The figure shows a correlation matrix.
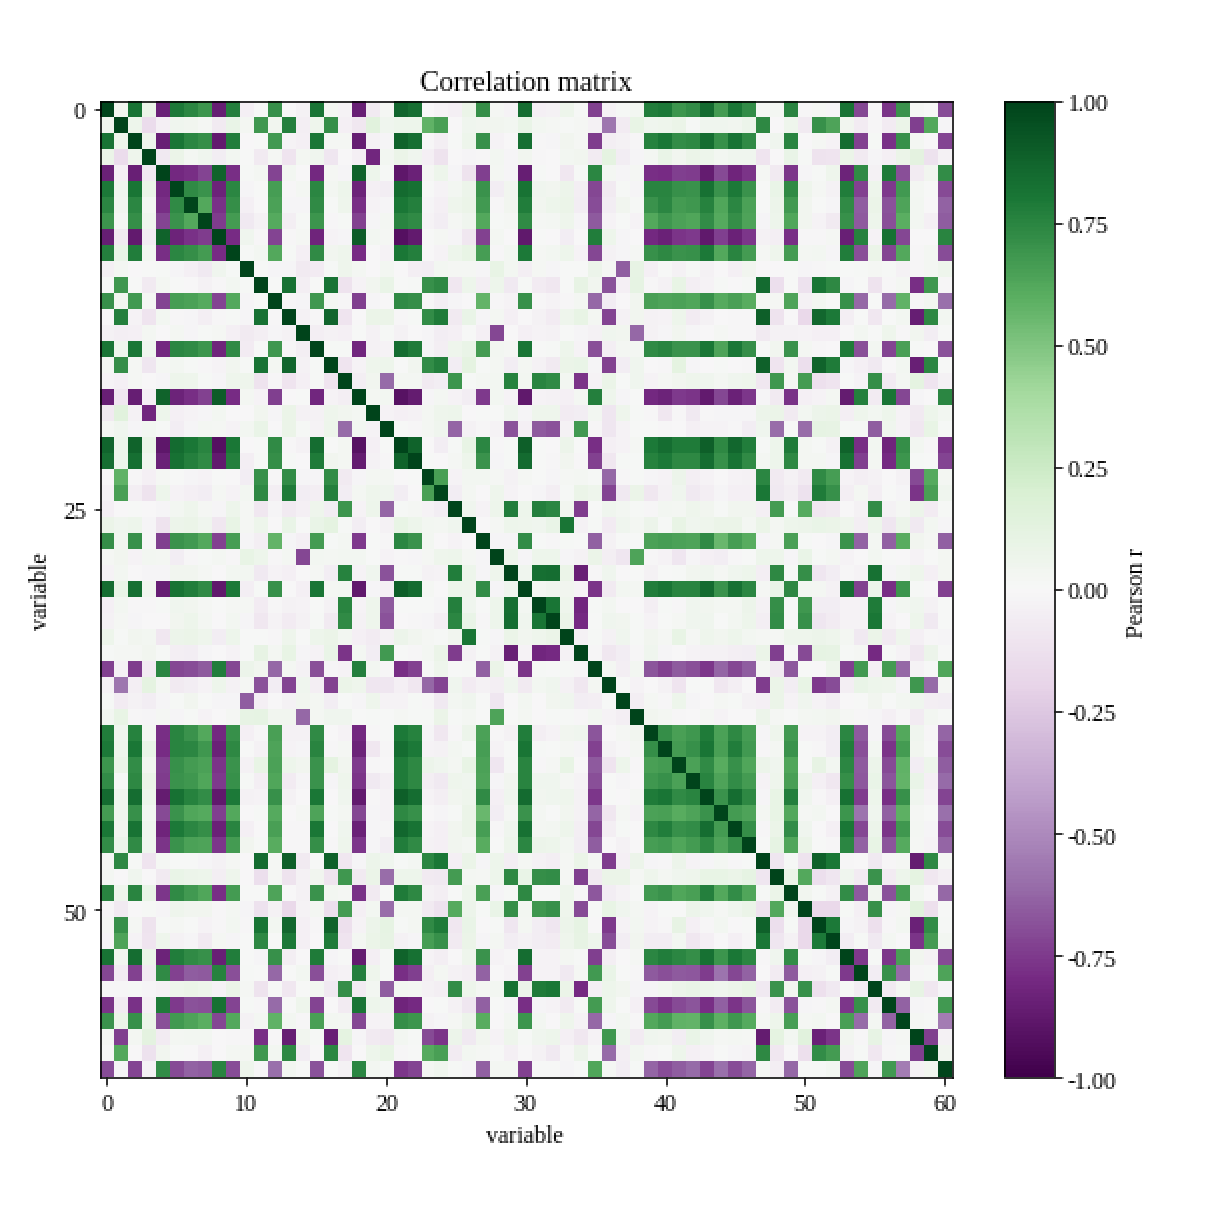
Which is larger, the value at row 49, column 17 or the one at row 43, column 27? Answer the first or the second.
the second
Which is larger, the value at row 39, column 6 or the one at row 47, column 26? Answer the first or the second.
the first
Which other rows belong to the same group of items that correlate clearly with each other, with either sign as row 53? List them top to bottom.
0, 2, 4, 5, 6, 7, 8, 9, 12, 15, 18, 21, 22, 27, 30, 35, 39, 40, 41, 42, 43, 44, 45, 46, 49, 54, 56, 57, 60
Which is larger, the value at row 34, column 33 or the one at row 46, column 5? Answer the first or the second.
the second
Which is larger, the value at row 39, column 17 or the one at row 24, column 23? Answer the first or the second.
the second
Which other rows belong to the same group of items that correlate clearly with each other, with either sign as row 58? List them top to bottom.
1, 11, 13, 16, 23, 24, 36, 47, 51, 52, 59
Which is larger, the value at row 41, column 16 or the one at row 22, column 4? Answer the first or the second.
the first
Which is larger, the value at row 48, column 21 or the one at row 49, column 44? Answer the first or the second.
the second
